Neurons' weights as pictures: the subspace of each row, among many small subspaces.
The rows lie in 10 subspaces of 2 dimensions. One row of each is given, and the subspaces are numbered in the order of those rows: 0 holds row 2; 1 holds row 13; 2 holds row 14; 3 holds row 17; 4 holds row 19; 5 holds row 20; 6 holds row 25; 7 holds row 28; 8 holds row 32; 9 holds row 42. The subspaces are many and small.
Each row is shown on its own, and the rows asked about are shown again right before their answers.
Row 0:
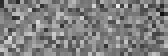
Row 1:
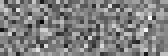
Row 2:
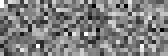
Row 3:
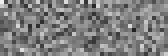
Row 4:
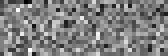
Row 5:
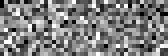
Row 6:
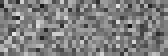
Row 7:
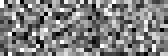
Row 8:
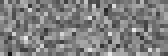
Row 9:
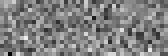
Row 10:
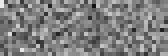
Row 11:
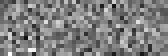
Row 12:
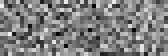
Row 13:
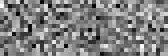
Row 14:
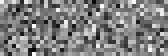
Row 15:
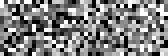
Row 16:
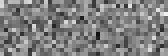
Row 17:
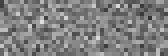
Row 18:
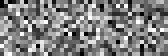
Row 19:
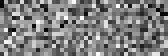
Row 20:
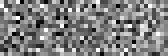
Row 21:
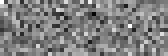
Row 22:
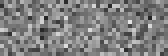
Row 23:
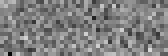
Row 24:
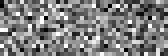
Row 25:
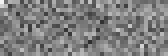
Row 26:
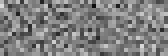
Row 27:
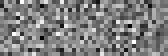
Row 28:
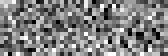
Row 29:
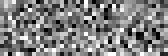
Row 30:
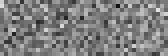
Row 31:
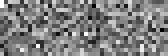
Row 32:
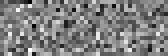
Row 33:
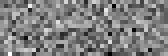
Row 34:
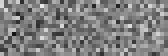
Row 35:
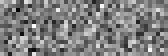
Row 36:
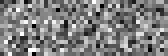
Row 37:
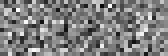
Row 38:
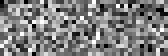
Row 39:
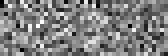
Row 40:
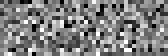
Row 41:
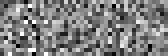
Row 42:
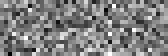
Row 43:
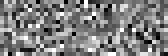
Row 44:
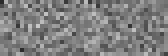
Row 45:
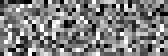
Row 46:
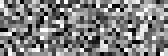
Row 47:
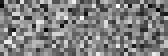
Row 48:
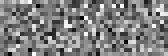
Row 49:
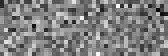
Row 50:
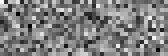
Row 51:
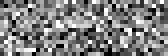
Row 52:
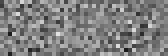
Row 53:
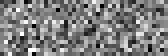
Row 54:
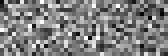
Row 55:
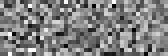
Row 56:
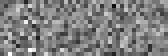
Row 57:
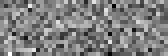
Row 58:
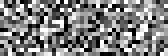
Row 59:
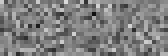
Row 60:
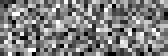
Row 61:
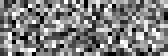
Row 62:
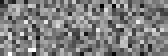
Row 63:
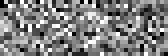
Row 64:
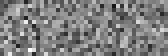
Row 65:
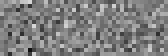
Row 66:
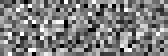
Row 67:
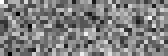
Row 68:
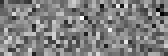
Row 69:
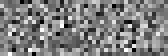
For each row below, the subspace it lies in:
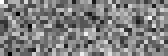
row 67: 9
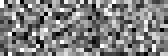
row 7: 0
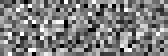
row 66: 3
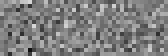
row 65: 8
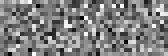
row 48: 5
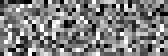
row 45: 8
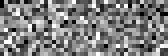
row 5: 8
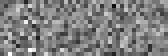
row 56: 1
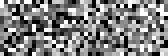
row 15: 4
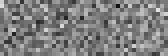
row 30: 4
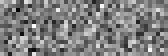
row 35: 2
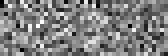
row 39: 6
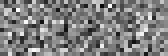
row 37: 2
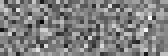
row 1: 2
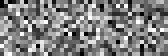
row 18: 0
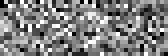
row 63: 6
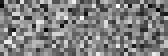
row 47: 4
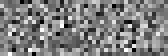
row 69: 4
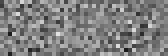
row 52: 8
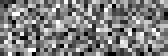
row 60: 6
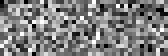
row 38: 3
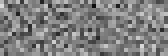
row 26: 1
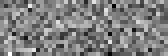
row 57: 9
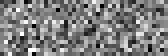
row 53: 2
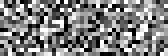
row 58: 3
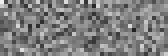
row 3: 6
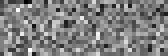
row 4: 8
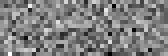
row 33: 9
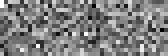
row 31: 0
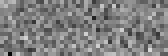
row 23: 7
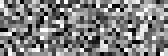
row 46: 3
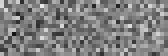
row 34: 5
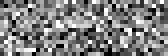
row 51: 9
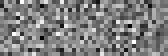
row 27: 5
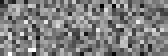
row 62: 0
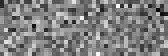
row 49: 4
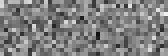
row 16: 8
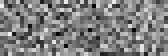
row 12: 1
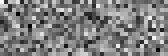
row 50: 9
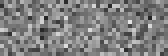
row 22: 3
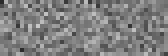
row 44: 6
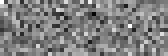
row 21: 7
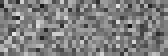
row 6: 5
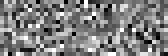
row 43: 7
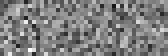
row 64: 1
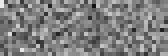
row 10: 0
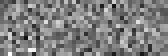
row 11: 0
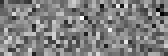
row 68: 5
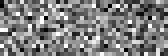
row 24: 3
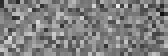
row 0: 5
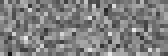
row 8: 9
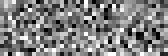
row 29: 7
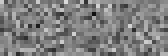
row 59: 7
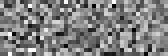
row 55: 1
